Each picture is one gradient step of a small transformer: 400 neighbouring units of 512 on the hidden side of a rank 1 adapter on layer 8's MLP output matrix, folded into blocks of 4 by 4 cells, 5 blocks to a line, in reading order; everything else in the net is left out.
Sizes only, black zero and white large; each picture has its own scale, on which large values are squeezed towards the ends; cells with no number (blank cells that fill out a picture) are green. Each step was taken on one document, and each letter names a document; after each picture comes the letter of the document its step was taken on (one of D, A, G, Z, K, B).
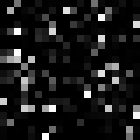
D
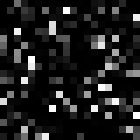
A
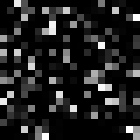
A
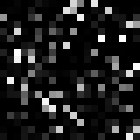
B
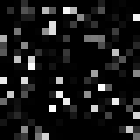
A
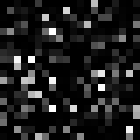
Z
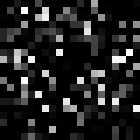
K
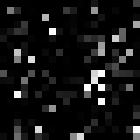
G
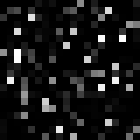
B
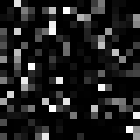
A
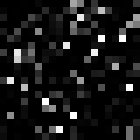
B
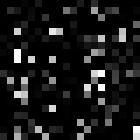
G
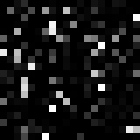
A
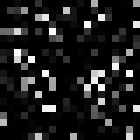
Z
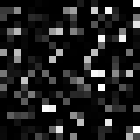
B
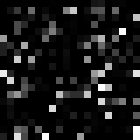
G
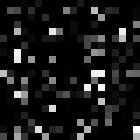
G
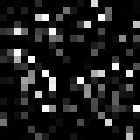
K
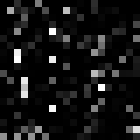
G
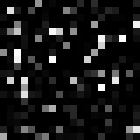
B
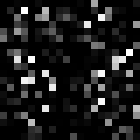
Z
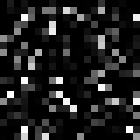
A
